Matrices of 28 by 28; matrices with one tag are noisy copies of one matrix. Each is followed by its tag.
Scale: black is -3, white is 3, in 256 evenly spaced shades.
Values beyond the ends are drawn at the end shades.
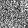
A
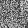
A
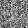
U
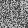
A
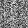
U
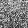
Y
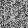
U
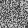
A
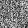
A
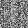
U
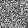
A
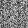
U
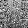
Y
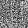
A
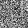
A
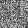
A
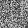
A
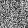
A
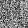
A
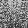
Y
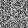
U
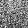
Y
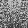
Y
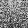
Y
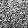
Y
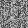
U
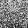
Y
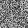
A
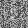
U
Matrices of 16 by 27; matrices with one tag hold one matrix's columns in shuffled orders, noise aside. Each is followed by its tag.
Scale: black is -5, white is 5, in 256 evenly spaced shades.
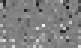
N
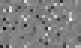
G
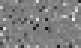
G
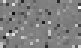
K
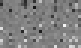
N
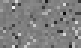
K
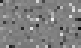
G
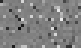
G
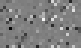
G
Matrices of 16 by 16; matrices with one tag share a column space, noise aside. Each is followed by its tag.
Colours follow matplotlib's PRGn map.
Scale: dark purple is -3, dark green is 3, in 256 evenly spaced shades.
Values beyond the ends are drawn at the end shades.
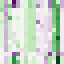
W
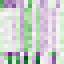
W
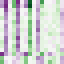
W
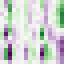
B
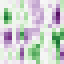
B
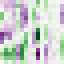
B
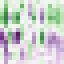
B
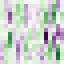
B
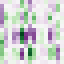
B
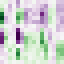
B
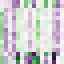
W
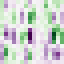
B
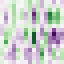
B
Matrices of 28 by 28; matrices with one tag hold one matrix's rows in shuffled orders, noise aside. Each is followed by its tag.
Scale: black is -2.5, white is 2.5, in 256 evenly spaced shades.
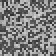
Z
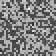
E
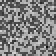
Z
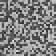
Z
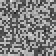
E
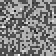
Z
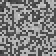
Z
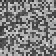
Z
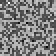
E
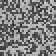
Z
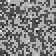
Z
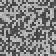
E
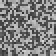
Z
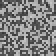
Z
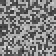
Z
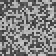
Z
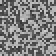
Z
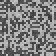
Z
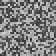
E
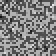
E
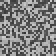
E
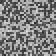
E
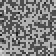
E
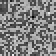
Z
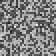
E
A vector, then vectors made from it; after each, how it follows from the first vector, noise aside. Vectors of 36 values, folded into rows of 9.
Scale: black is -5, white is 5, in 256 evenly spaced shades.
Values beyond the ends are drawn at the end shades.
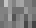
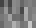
reversed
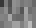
reversed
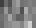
reversed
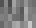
reversed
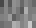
reversed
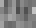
wrapped around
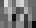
scaled up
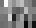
scaled up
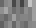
wrapped around
